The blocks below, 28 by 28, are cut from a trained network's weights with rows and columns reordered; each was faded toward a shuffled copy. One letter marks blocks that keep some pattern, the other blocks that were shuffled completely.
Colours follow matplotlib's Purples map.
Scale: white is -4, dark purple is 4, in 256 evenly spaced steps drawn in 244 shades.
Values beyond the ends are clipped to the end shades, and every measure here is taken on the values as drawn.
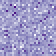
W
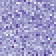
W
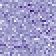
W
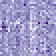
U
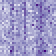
U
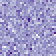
W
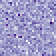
W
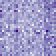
U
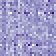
U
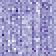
U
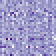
U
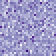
W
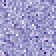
W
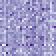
U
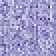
U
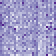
U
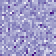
W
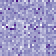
U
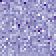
W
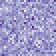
W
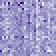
U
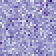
W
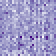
U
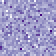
W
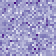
W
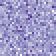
W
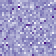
W
